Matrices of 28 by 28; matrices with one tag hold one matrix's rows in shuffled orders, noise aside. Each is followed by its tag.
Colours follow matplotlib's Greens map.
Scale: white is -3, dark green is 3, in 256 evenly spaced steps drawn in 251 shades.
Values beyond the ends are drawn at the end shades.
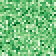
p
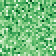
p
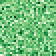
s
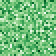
s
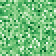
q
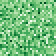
q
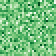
q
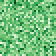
s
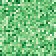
p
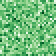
p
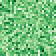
p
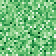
q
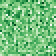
p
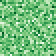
s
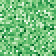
s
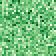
p
